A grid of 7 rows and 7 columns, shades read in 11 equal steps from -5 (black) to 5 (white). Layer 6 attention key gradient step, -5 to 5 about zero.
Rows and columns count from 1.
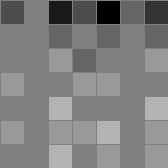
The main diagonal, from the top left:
-2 0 1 1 0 0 1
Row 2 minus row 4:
-1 0 -1 -1 -2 0 -1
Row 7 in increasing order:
0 0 0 0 1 1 2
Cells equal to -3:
1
